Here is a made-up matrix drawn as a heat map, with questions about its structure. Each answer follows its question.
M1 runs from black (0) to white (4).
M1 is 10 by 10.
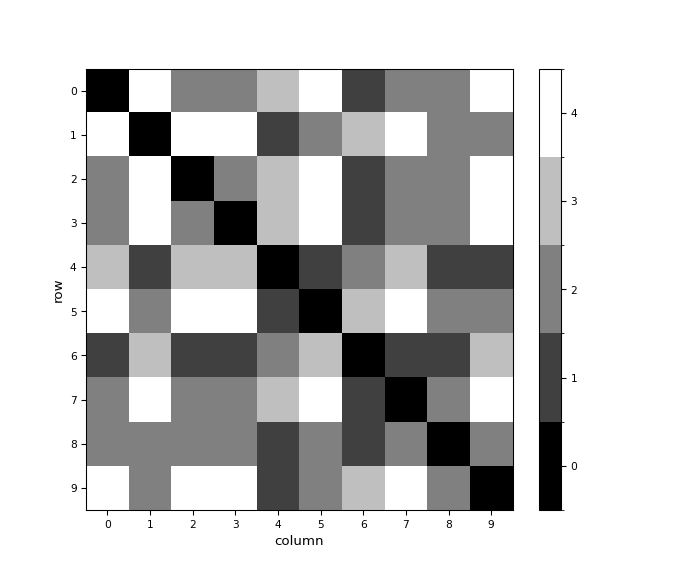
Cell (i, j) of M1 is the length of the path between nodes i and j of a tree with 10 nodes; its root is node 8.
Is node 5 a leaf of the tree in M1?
yes
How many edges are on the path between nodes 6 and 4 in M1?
2
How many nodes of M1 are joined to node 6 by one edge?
5
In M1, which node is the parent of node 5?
4
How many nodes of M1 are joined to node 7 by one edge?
1
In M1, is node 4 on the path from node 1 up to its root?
yes
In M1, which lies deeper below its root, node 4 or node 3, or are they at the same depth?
node 3
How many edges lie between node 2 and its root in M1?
2
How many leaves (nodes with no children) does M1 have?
7
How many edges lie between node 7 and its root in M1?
2
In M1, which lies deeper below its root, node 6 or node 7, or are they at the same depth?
node 7
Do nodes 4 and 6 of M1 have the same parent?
yes
